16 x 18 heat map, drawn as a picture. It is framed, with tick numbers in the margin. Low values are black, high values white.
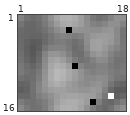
Values change most from cell to cell in the bottom right. There are no regular stripes. Four lone cells stand out: one far higher and three far lower than their neighbours. No single row or column stands out from its neighbours.
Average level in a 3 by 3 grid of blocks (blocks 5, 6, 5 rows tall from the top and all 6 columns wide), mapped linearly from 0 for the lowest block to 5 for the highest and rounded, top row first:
033 / 132 / 151
